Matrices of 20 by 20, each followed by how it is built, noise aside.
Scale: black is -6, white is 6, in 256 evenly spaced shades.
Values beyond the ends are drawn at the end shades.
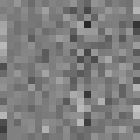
uneven columns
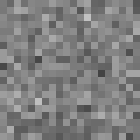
noise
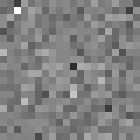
noise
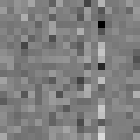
uneven columns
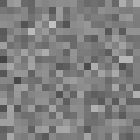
noise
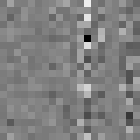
uneven columns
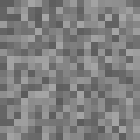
noise
